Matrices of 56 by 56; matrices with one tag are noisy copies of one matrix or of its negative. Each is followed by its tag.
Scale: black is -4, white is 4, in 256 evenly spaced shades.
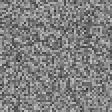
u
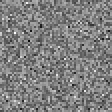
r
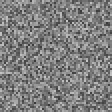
r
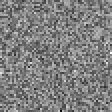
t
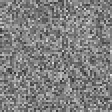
u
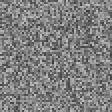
u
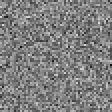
u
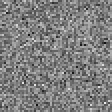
u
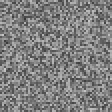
u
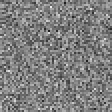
u
